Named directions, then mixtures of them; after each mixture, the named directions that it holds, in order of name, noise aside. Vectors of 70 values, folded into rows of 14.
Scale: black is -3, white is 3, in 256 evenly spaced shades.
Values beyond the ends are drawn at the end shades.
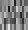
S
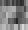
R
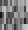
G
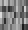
G, R, S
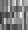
G, R, S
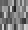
G, S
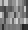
G, R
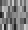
G, S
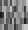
G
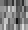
R, S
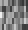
G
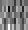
S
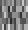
G, S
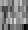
G, R, S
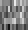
R, S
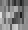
G, R, S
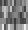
G, R, S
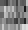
G, R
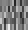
S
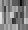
G, R, S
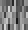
G, R, S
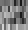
R, S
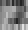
R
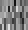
S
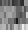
R
